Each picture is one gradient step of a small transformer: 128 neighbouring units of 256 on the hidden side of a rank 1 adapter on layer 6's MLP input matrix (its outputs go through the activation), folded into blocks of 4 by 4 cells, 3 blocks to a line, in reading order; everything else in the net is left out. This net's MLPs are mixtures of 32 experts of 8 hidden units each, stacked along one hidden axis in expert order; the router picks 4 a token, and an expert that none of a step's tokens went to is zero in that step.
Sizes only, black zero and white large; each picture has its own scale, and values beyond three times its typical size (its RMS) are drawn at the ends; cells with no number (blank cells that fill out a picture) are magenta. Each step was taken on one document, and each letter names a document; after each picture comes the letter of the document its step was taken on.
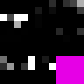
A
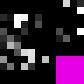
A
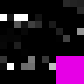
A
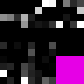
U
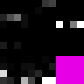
U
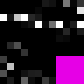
U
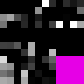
U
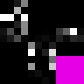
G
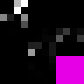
G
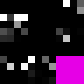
A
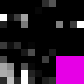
U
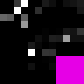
G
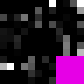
A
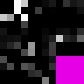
G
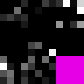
U
